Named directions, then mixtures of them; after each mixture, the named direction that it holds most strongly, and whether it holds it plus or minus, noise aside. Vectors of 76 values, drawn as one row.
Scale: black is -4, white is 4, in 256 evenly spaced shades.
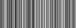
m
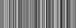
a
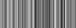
m, minus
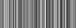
a, plus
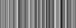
a, plus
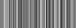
a, plus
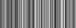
m, plus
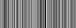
a, minus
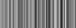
a, plus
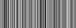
a, minus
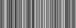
m, plus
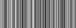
m, minus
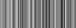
m, minus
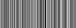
a, minus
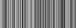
m, minus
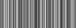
a, plus
